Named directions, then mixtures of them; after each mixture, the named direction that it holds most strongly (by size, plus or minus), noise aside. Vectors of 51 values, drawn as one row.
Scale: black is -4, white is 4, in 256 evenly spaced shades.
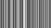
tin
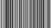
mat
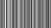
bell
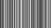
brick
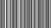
bell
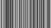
mat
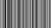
bell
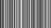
brick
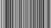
mat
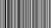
bell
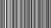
bell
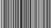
brick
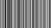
bell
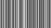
tin
